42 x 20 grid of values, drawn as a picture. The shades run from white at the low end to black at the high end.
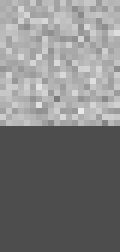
The table splits into 2 rows of 1 panel. Panel 1,1: low, fine-grained. Panel 2,1: high, flat.
